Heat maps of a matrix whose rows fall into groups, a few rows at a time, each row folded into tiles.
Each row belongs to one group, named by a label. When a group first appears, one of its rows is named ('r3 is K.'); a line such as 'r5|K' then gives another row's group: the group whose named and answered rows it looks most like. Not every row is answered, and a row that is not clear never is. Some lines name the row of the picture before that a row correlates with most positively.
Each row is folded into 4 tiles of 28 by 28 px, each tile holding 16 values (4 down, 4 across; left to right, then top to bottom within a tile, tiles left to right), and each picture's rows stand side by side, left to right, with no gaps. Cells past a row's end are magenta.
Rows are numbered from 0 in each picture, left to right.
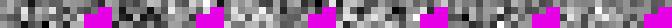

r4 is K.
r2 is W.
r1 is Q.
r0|K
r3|W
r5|W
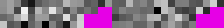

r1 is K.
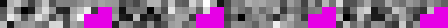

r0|W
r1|Q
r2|K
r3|Q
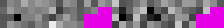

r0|K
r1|Q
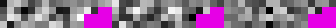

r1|Q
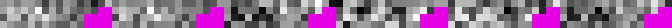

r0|W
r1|W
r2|Q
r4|W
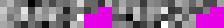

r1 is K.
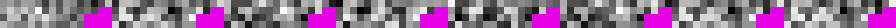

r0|W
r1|W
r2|Q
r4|Q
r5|Q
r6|W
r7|W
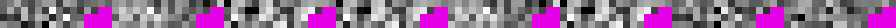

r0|K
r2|W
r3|W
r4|W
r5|W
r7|K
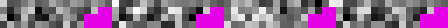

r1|Q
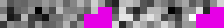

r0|Q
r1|W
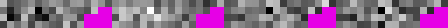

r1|W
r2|K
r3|K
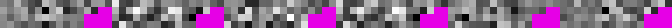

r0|K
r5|K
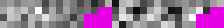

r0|W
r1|W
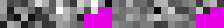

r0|Q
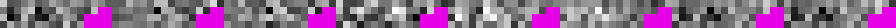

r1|K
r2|K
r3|Q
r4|W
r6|Q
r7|Q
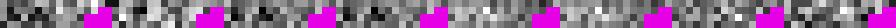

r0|Q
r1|W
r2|Q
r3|Q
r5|W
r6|K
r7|Q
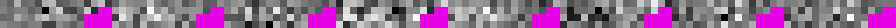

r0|K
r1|W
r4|W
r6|K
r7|K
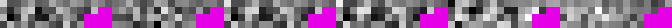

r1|K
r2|Q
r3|Q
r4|W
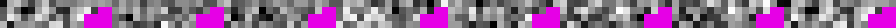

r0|W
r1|K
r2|Q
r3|W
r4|K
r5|Q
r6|Q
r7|W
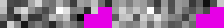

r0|Q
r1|W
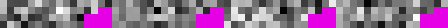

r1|K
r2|W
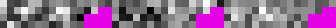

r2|W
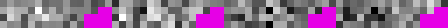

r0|W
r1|W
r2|K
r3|Q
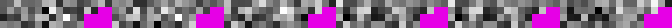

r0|K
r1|K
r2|Q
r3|Q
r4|Q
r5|Q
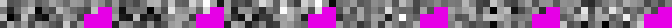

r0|Q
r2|Q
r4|K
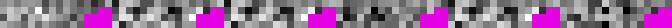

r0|W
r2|W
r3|Q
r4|W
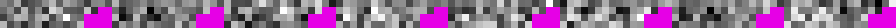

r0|K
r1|Q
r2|Q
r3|W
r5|W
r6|Q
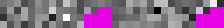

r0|K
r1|K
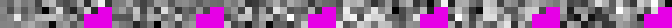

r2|K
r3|W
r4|W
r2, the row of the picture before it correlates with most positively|0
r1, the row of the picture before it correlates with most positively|0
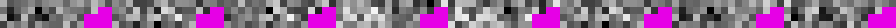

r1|K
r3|W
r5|K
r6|Q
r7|Q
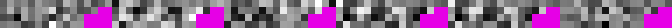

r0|K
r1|W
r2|Q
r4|Q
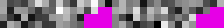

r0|Q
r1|K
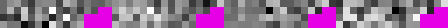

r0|K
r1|W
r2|K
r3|W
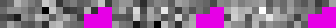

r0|K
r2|W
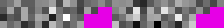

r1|K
